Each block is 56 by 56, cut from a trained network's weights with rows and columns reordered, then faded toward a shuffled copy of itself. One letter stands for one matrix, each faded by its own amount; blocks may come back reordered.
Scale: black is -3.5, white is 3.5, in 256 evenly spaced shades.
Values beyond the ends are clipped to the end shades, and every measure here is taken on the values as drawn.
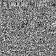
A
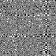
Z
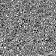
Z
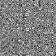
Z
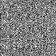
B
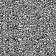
B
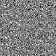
Z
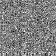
B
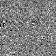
Z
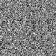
A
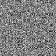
A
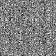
B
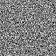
A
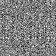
B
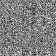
B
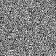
A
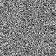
A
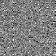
Z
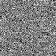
A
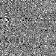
Z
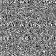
B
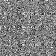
B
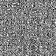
B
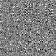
Z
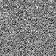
A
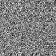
A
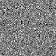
Z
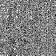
B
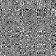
Z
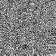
A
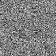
A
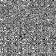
B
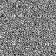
A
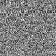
A
